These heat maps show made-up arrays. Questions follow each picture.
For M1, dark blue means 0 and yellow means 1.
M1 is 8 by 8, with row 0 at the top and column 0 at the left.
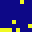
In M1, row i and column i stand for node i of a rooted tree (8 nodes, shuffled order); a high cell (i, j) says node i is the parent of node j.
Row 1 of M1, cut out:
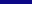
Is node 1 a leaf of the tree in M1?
yes
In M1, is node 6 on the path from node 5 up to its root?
yes
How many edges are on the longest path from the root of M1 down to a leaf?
4
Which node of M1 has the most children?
7
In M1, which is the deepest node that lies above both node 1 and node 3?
7
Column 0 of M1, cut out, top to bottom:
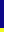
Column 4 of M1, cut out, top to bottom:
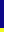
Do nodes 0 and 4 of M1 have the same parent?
yes
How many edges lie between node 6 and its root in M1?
0
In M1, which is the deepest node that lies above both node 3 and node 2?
7
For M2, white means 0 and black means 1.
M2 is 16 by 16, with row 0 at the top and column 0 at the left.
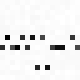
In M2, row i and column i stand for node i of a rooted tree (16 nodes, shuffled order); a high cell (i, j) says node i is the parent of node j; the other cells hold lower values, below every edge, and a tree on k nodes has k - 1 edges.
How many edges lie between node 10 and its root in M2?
2
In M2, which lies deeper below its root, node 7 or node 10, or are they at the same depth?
node 10
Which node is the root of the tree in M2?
13
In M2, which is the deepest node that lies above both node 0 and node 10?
9
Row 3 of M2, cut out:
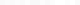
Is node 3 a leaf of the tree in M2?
yes
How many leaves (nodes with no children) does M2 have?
13
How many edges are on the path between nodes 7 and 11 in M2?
3
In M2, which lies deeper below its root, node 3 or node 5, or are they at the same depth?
the same depth
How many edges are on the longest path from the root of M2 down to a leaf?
2
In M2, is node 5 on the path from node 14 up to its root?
no
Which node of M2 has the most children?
9
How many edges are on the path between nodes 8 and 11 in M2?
4
